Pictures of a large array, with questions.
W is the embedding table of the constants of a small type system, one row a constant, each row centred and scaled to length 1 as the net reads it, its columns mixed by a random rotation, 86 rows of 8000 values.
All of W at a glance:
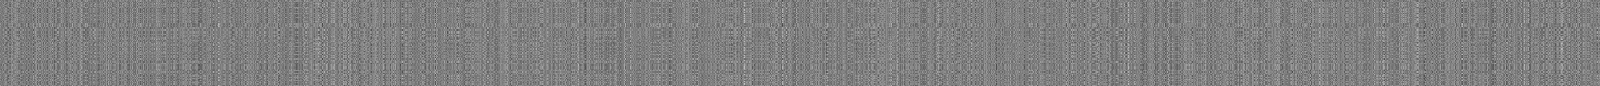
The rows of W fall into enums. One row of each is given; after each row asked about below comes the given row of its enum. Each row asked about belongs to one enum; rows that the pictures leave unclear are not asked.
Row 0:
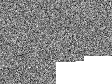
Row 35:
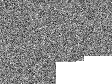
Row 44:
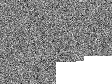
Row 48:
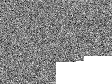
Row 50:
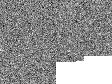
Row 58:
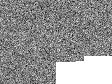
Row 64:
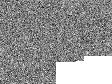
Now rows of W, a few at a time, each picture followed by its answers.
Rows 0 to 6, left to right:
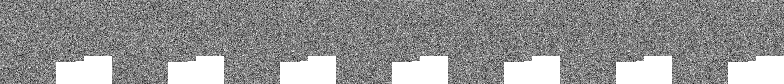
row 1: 58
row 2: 50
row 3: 48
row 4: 44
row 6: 44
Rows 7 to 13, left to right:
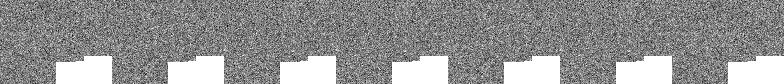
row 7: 58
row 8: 35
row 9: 50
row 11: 35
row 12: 50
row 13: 58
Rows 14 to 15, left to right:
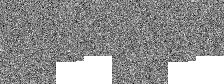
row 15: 44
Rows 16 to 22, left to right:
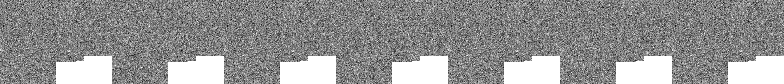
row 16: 50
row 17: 0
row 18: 50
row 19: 44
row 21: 64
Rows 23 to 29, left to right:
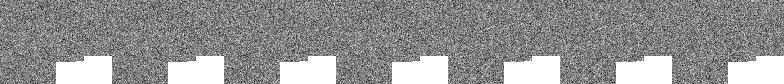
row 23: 58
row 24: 58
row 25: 0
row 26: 58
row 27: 35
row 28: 35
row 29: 44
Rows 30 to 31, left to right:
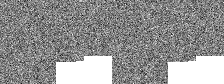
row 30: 44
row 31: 35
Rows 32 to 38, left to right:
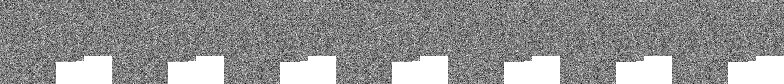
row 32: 35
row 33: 35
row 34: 44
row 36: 50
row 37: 44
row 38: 44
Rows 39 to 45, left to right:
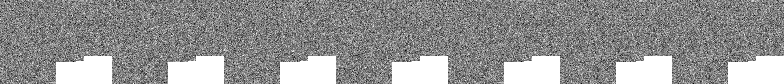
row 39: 48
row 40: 35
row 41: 50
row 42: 0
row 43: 48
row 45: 44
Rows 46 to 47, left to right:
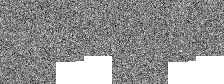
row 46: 58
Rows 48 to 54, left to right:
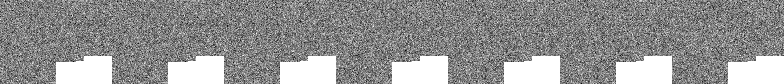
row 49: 48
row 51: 0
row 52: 44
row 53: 44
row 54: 58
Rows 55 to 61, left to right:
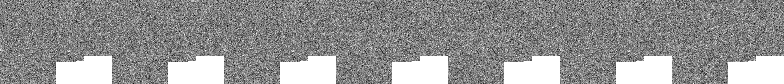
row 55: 50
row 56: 44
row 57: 50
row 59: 58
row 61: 35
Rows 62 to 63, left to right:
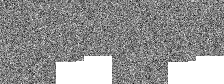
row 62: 35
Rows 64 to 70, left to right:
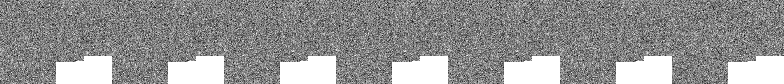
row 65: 64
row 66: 50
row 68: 50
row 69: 64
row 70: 58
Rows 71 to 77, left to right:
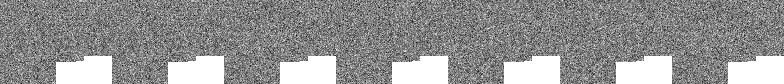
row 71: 44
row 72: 44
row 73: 58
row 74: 50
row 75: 35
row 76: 35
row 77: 58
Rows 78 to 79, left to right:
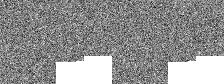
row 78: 35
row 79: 64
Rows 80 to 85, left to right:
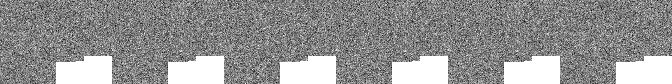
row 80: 58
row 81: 50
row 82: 35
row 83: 50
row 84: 50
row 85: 58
